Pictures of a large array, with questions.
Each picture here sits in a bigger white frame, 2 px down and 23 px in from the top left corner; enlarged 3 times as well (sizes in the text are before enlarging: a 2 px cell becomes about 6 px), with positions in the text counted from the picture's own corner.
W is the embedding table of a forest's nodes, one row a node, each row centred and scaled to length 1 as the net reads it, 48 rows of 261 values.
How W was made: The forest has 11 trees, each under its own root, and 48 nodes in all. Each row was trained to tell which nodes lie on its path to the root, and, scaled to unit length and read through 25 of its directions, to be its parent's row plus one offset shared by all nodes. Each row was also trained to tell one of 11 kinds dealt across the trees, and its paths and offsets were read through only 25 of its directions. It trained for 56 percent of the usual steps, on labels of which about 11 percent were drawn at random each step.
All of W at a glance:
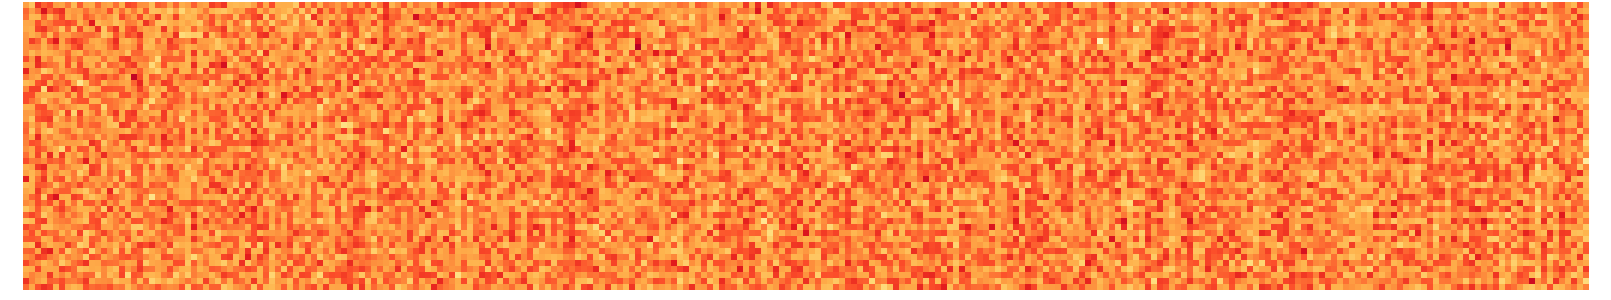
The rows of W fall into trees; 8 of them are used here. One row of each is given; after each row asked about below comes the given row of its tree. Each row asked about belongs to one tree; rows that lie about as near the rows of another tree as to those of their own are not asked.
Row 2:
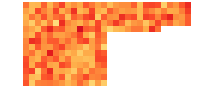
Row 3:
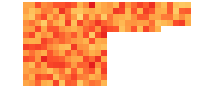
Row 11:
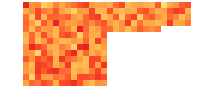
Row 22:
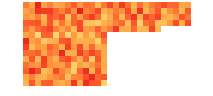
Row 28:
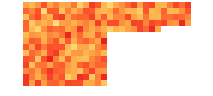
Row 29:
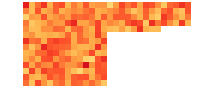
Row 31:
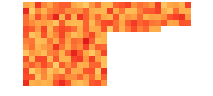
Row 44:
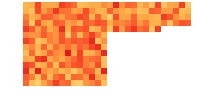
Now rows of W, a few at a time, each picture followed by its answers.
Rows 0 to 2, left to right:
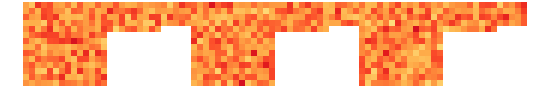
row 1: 29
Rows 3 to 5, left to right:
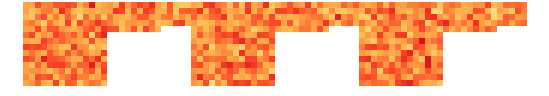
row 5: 28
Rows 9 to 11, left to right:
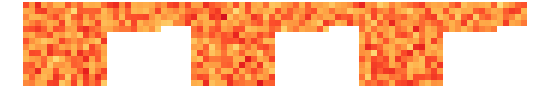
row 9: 44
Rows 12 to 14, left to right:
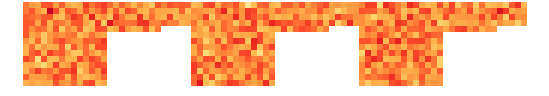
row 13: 28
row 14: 44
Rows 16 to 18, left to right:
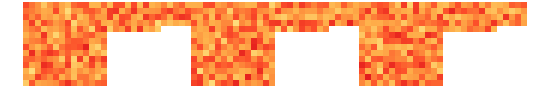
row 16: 11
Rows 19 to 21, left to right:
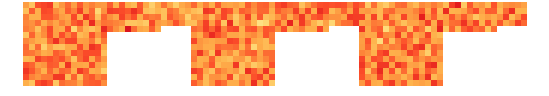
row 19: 22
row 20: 2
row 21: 11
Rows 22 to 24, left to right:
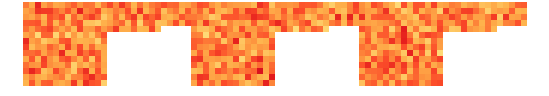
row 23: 28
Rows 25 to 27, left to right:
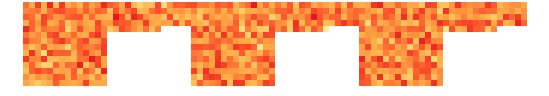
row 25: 44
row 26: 11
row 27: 28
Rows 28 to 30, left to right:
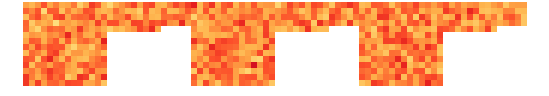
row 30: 22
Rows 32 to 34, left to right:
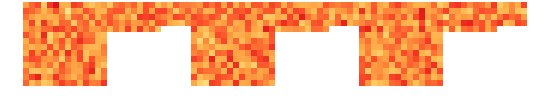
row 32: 31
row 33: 22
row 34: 31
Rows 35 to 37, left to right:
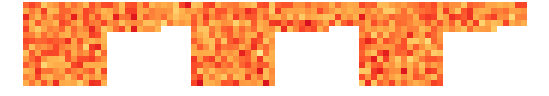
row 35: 44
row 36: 28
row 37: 11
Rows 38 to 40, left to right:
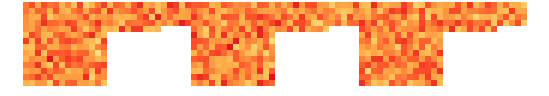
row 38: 29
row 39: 31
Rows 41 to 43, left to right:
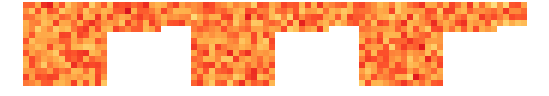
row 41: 29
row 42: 28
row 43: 11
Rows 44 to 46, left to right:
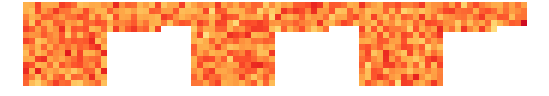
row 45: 3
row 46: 11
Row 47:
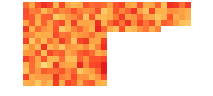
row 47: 29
